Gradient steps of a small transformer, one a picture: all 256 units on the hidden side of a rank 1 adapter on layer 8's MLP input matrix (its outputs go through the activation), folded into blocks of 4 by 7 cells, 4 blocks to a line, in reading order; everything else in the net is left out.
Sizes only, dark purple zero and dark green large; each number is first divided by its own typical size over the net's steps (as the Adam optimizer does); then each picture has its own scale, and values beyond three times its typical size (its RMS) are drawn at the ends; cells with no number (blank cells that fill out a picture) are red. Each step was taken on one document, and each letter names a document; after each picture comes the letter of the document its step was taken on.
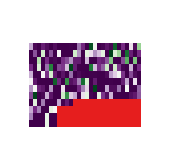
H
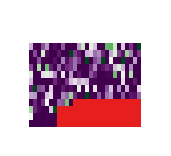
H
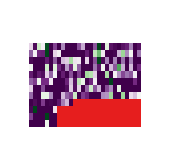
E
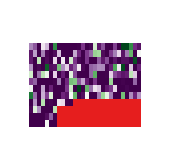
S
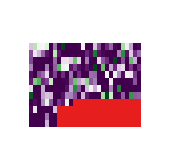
E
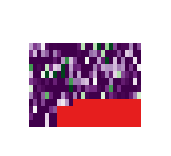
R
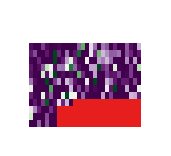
R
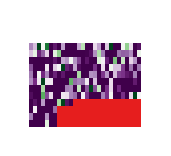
E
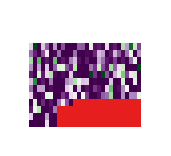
S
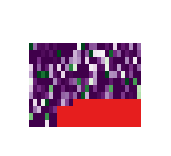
H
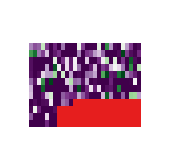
E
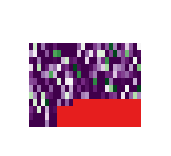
R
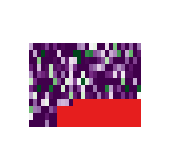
H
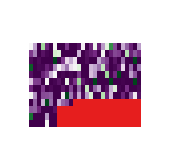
R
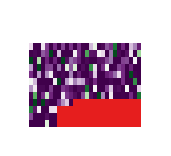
H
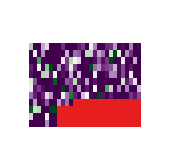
H
